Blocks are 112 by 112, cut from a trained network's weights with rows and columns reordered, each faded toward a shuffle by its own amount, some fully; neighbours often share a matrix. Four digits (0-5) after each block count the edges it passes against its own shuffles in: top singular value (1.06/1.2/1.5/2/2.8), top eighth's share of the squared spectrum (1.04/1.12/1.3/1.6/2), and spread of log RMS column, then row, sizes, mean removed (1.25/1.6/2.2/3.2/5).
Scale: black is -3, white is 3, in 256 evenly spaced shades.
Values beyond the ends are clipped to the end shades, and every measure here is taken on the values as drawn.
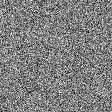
0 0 0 0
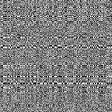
5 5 1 4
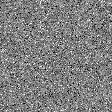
0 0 0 0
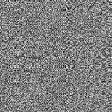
4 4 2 3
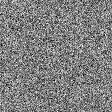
1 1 0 0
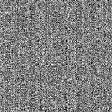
4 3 1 2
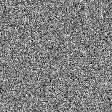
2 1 0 0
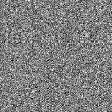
4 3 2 2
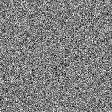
3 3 0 1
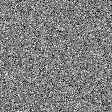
1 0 0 0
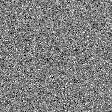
2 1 0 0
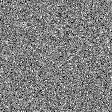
0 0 0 0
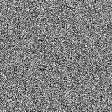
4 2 0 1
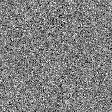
3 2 0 1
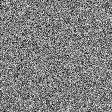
0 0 0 0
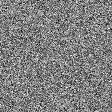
1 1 0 0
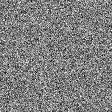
0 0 0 0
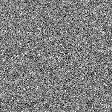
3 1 0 1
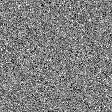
1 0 0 0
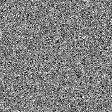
3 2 0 1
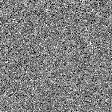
3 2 0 1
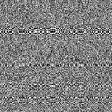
5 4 1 4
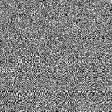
4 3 1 3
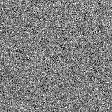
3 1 0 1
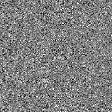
3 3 2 2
